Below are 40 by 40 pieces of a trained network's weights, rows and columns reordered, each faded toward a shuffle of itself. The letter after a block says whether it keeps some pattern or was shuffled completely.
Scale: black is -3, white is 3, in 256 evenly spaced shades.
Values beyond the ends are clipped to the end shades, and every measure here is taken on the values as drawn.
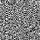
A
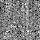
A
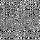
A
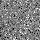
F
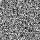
F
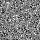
F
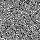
F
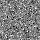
F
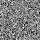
F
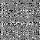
A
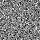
F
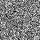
F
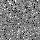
F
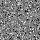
F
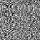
A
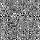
A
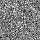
F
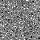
F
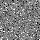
F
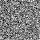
F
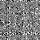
A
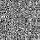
A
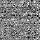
A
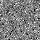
F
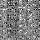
A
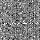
A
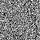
F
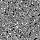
F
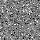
F
